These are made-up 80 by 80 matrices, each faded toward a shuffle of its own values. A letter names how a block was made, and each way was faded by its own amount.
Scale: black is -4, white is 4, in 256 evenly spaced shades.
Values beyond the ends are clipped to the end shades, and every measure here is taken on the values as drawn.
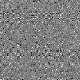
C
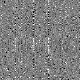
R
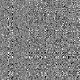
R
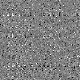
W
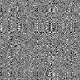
R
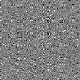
C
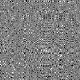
C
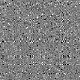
W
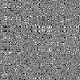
C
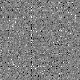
W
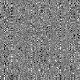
R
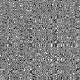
C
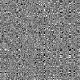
R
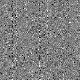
W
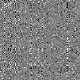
R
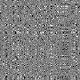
C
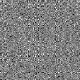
R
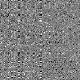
R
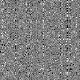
R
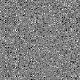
W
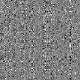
R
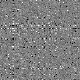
W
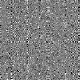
R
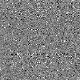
W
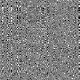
R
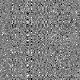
R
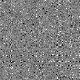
W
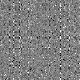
R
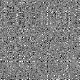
W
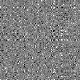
C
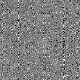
R
